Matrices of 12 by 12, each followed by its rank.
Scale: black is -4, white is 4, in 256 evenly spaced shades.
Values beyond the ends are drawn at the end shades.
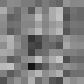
two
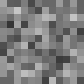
full rank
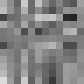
two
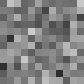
full rank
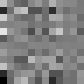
two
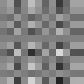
one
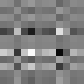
one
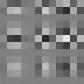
one
